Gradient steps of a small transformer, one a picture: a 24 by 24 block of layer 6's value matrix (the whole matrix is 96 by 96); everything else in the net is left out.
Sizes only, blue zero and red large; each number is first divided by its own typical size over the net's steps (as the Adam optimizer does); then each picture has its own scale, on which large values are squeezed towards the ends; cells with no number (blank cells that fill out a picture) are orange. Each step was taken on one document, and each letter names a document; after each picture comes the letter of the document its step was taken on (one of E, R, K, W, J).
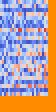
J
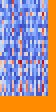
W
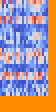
J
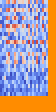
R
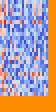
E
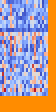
E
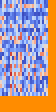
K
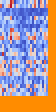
E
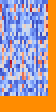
W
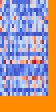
W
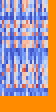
R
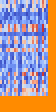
R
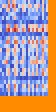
R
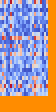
E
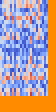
J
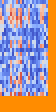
K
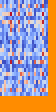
W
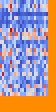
E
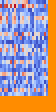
W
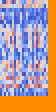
J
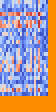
J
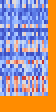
R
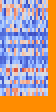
R
